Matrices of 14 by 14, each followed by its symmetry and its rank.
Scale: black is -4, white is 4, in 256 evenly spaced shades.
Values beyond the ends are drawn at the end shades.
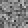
neither, full rank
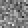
neither, full rank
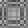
symmetric, rank one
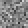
neither, full rank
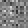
neither, rank two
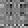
neither, rank two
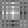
symmetric, rank one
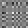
symmetric, rank one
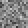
neither, full rank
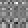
neither, rank two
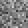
antisymmetric, full rank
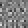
neither, rank three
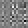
neither, rank two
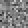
antisymmetric, full rank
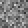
neither, full rank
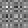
symmetric, rank one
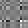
symmetric, rank one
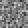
neither, full rank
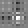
symmetric, rank one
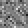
antisymmetric, full rank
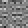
neither, rank three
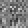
neither, rank three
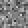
antisymmetric, full rank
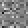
neither, rank three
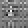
neither, rank three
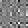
neither, rank two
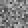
antisymmetric, full rank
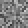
antisymmetric, full rank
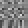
neither, rank two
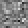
neither, rank three
